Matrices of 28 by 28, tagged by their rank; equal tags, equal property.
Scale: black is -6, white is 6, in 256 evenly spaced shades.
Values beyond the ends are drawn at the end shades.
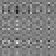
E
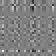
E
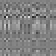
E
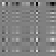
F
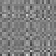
E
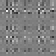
E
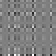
F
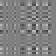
F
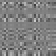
E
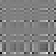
F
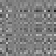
E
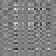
E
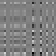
F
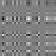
F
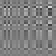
F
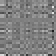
E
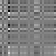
F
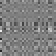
E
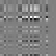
F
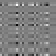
F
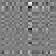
E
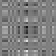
F
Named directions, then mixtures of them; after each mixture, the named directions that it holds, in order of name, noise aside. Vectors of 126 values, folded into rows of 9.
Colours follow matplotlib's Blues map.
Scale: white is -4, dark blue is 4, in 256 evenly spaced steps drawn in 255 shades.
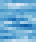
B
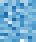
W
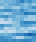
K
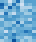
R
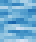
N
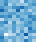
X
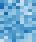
K, R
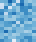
R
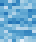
N, R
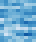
K, N, X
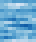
B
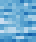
K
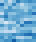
K, R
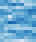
N
